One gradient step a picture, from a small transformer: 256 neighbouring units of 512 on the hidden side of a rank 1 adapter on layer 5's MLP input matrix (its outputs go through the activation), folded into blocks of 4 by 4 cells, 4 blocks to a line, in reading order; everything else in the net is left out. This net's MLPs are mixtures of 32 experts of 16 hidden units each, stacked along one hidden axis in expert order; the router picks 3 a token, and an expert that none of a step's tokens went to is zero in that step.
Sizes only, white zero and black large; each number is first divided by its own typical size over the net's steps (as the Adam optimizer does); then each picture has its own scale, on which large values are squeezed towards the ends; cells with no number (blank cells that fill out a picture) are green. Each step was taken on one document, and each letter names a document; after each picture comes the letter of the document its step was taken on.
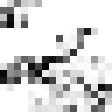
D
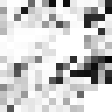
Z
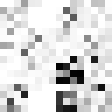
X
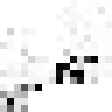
X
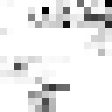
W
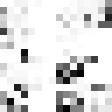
X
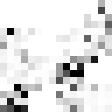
X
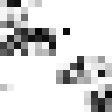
D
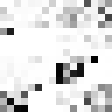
X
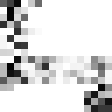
D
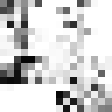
D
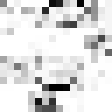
W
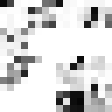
D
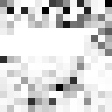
W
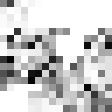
D
